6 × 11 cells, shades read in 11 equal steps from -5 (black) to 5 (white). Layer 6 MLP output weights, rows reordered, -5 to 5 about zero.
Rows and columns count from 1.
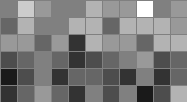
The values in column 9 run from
-4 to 5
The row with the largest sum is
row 1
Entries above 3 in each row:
1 0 0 0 0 0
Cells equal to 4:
0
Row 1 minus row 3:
-1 2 2 -1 3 0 0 0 6 -2 -1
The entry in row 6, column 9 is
-4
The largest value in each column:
1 3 1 1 2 2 1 2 5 2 2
